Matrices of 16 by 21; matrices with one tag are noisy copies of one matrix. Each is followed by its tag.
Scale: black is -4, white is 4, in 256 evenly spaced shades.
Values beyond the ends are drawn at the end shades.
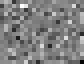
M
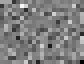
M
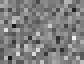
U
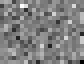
M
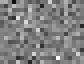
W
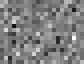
U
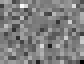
M
